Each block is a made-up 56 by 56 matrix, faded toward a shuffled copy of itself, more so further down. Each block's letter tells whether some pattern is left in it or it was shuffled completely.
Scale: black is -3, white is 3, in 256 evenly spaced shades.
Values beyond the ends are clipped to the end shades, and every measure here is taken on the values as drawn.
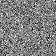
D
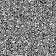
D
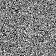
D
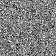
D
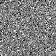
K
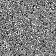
D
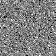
K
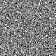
K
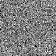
K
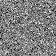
D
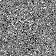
D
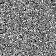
D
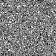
K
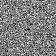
D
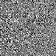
K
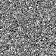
D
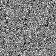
D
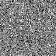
K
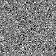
K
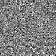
K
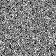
D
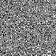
K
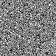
D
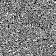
D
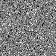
D
